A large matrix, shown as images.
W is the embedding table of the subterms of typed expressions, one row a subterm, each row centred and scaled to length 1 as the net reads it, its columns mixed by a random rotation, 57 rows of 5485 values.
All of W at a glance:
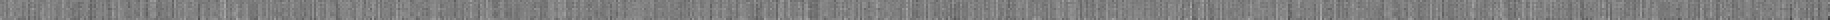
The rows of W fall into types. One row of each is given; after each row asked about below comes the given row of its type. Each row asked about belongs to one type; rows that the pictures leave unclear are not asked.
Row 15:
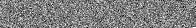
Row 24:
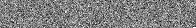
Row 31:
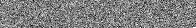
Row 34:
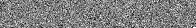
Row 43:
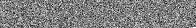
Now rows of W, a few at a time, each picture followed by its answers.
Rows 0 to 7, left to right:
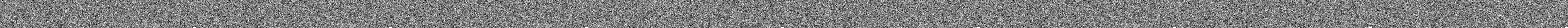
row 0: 24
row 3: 31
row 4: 43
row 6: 43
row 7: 43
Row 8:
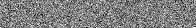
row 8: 15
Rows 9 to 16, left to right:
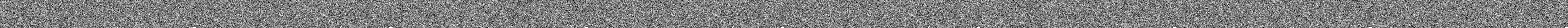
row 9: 43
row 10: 34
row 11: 15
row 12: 34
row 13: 34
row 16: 31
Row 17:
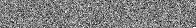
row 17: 24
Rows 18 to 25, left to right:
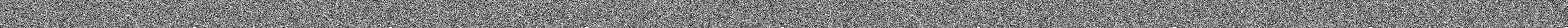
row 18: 43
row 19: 15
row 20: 34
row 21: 31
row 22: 43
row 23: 43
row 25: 15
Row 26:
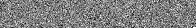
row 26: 34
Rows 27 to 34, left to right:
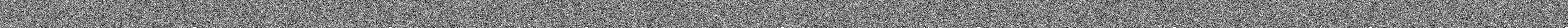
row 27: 31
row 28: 24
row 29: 31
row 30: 43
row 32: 15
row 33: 34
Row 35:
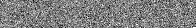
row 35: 31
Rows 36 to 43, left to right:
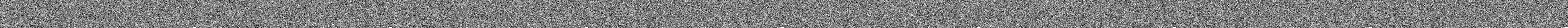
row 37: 31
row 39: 43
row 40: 34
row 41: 31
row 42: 43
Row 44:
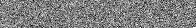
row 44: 31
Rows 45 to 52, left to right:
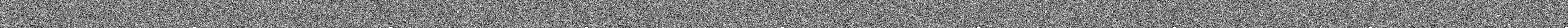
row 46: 15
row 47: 24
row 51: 34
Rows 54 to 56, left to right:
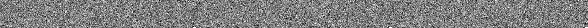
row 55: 34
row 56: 34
